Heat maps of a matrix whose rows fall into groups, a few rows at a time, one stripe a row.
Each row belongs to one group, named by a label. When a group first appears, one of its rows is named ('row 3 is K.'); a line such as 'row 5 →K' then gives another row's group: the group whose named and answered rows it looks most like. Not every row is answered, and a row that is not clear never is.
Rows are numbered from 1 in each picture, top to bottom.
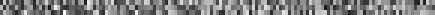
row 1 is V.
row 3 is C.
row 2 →C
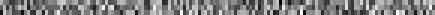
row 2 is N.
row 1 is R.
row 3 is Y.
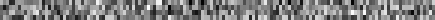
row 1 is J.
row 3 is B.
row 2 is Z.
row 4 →C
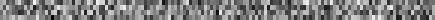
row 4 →N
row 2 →R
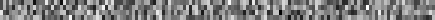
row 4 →J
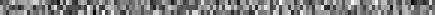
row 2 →C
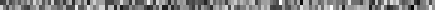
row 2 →B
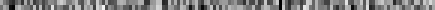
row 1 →R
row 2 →J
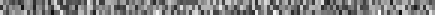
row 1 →C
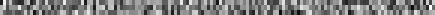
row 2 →B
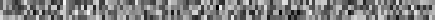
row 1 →C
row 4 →B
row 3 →R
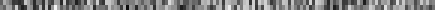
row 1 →C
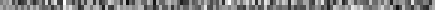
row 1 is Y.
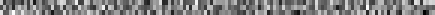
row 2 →N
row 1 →R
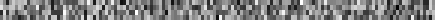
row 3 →V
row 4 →Y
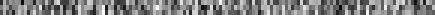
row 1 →V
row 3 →N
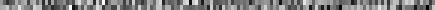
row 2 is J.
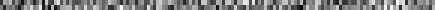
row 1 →Y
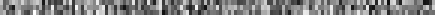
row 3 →B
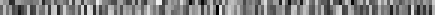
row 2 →Y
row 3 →Y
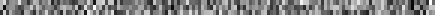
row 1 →B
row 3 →V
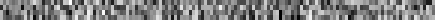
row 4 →R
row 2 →V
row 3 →Z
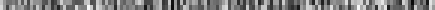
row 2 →B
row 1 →R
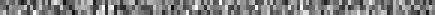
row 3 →B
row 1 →Y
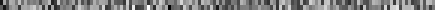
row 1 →V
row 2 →Z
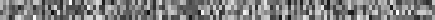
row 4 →J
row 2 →C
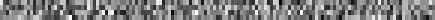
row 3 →N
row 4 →N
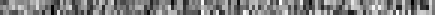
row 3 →C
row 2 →N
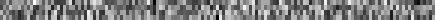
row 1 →J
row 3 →C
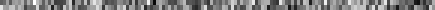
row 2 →B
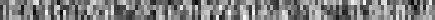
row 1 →B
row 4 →V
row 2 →V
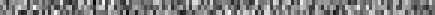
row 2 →N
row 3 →Y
